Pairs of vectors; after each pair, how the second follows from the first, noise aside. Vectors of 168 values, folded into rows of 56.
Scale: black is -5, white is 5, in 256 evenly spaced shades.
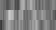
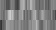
copied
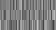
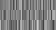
copied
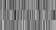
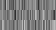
copied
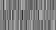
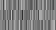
copied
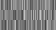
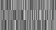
copied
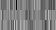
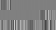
partly zeroed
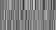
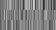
copied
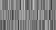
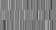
partly zeroed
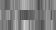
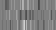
partly zeroed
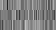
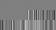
partly zeroed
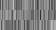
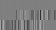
partly zeroed
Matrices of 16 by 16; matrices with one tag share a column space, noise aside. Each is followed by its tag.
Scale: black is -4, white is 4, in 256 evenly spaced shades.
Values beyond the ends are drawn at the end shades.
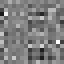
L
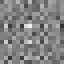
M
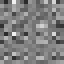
M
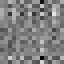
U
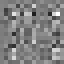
L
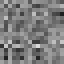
L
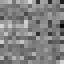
M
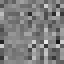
L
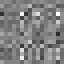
L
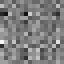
L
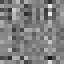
U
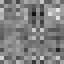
U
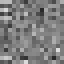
U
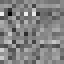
L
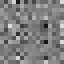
M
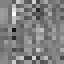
U
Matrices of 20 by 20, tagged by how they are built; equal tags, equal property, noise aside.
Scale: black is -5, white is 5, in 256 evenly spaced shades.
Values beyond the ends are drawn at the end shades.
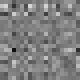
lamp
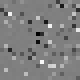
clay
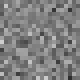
lamp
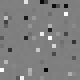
clay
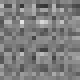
lamp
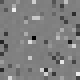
clay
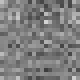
lamp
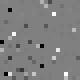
clay
